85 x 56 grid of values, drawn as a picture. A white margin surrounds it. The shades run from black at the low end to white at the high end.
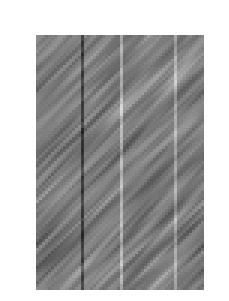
Average level on the scale: 50%. Histogram: heavy tails on both sides. Odd lines: columns 16, 29 and 47.
